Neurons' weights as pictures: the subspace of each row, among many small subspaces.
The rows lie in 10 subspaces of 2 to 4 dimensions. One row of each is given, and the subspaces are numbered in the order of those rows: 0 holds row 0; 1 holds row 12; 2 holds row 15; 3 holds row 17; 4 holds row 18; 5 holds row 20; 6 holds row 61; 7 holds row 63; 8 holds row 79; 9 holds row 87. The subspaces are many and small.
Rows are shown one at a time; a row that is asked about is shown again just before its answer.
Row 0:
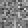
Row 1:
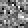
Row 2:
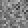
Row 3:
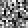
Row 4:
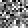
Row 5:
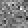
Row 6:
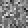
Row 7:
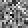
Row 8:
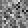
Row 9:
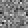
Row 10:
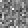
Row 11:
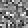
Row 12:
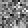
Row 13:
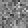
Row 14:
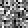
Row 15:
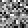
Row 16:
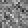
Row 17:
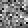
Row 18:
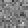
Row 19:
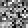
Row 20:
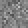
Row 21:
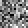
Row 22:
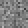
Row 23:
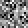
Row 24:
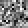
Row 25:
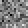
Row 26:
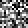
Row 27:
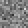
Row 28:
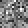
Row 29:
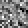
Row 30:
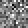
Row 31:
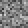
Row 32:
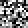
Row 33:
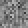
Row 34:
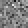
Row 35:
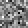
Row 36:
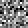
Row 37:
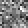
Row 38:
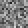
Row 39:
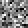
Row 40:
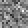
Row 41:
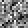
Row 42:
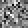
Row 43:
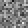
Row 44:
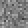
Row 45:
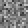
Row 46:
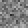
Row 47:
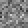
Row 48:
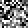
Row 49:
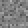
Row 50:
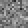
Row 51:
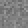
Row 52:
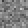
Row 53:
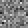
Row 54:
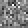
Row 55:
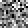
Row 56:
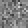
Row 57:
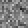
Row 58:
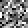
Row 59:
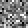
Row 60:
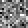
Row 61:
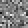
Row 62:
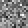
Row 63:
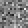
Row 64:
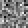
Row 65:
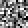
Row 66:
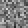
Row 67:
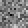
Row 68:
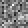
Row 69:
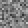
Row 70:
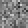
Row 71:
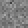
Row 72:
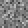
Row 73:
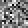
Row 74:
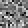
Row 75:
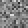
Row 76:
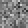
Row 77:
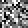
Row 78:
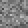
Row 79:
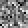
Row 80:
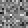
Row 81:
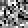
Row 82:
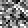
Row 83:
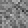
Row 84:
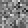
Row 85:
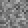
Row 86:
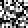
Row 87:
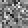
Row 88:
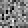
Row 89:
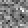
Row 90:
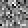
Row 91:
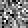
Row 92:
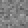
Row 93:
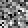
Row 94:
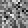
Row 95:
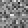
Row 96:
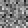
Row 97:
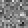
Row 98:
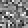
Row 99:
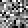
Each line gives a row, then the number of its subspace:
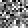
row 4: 2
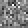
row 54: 8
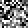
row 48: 0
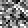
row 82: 5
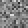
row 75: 2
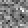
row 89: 9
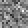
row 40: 9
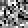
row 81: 9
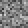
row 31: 2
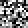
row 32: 4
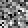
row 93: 8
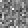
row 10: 3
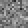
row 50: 2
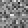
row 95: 2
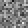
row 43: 4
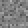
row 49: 4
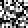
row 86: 4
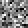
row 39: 7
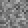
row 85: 5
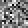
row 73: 8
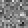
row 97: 4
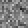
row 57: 8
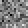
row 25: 7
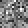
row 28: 3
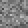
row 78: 2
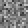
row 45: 4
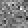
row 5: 5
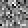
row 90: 8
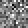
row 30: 3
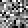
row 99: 2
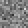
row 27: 7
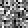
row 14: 0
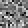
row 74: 6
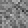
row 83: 5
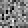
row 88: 3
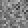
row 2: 5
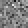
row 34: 3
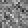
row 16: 9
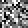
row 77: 9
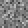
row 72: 0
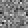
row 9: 6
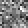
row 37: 5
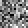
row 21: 7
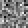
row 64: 4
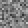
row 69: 3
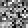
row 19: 0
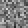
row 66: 7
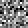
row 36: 6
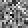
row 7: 8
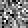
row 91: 5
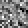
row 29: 8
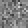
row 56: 1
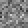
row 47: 3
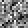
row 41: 8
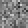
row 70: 1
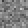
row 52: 7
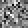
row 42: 9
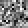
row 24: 2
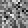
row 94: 5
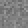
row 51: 4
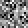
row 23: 7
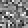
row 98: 6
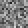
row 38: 7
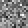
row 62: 0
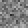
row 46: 2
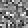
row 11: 6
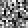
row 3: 1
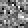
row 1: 9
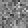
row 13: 1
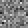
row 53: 6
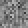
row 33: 8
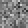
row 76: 1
